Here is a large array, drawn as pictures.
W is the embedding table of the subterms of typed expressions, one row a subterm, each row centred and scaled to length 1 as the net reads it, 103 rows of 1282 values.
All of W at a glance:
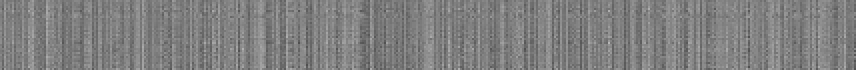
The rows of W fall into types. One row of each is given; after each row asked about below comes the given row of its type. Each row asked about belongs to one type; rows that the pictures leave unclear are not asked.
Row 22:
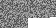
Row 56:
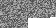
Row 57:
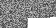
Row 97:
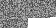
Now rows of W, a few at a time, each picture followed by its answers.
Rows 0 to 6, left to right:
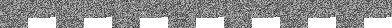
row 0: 56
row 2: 57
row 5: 56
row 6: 56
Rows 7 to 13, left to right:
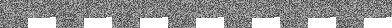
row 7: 57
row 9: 97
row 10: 22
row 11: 57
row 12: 97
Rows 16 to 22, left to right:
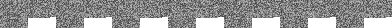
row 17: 22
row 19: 22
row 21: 57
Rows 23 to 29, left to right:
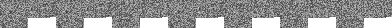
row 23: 57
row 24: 57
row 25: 97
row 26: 57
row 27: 22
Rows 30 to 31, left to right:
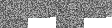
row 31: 56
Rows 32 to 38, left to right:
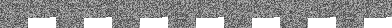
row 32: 22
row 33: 22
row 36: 22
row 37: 57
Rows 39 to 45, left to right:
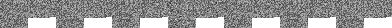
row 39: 22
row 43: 22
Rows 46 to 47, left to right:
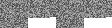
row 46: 22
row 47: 22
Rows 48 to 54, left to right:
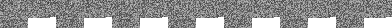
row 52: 22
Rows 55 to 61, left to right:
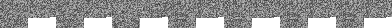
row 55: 22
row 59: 97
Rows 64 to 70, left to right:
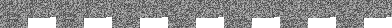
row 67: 56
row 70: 56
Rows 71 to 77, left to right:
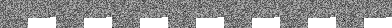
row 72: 56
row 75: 56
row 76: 56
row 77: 97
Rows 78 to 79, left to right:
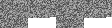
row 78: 22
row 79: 56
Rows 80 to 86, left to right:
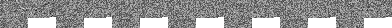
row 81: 56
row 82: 97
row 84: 22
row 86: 97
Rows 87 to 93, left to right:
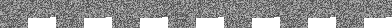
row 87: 56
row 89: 57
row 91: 57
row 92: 56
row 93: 22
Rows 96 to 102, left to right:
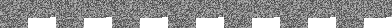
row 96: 56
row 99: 56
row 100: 22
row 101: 56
